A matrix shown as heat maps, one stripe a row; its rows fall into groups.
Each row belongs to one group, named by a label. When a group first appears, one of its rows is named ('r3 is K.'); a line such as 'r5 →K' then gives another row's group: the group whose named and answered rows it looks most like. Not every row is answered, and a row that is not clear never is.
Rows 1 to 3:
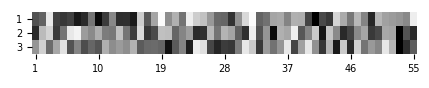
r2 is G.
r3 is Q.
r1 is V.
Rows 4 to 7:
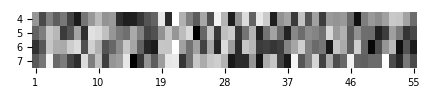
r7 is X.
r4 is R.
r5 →G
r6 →G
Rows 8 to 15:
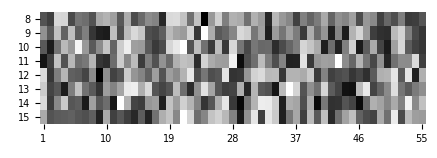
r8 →G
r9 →Q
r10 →G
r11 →X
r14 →R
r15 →R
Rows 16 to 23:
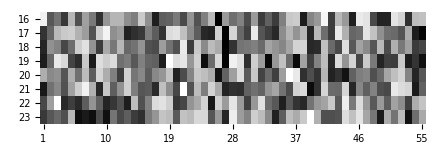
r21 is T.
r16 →Q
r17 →G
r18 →T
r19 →G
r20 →Q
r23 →V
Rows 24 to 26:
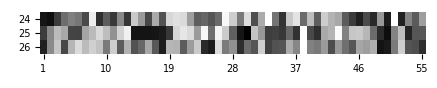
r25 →X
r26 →G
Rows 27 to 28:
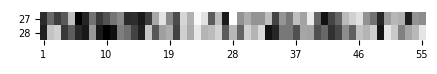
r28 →V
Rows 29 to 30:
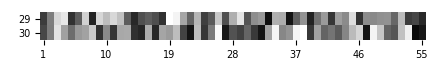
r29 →G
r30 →T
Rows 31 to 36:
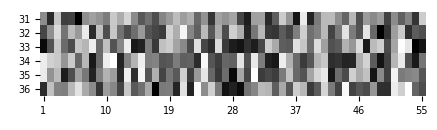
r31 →X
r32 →G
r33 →T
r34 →Q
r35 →Q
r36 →T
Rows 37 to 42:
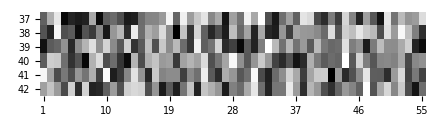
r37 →V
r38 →V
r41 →Q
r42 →Q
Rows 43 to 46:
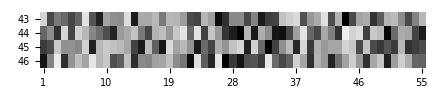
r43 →Q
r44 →T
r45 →G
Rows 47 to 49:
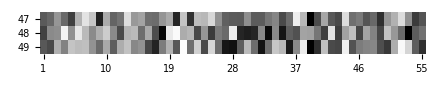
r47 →T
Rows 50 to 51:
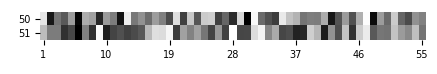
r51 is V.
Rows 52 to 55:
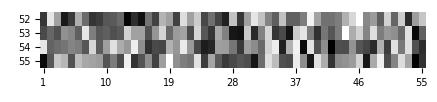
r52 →V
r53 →T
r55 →T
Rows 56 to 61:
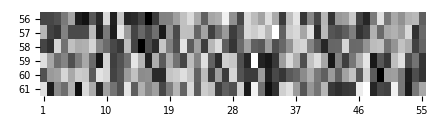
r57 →R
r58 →T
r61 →Q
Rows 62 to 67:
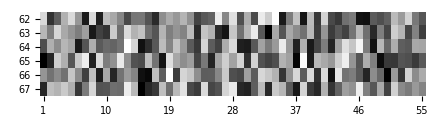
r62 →R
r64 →X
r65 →G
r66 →R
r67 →X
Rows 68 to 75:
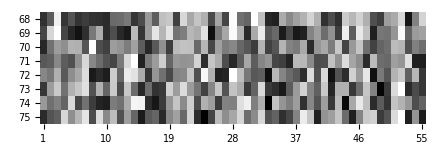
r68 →V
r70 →X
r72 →Q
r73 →G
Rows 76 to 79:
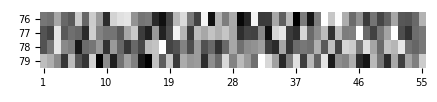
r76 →X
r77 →X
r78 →V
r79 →R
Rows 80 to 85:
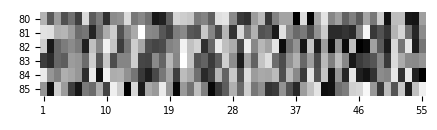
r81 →Q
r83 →R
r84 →R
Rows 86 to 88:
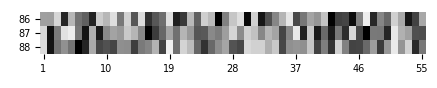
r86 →Q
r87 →R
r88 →R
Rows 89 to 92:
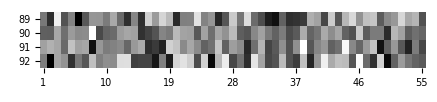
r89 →V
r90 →X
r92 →X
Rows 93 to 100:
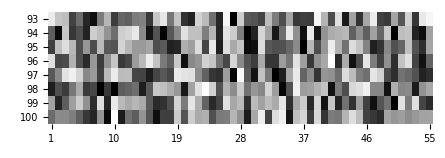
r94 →X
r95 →X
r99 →R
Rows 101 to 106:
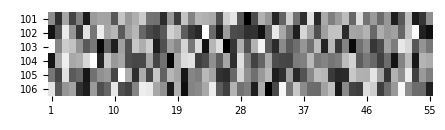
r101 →X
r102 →T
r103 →Q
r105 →V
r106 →Q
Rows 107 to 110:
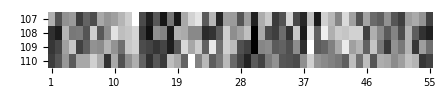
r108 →G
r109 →X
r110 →T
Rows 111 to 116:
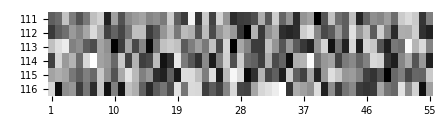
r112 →T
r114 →G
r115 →X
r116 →R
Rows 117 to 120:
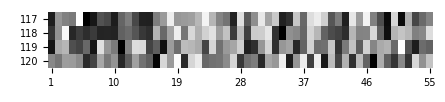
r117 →V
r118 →V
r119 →X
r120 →R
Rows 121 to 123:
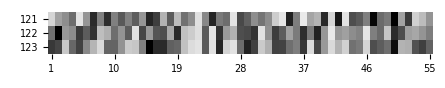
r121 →R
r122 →X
